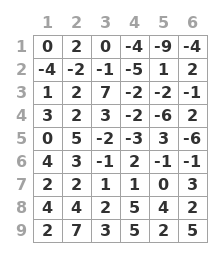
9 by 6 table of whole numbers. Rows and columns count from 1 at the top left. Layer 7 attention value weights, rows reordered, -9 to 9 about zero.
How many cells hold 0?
4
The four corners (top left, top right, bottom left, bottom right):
0 -4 2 5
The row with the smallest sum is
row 1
